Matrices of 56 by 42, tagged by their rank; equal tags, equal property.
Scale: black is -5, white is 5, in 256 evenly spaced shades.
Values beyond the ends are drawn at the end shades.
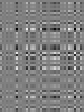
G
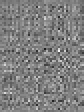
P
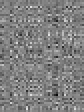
P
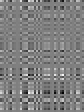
G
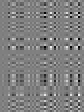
G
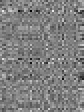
P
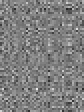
P
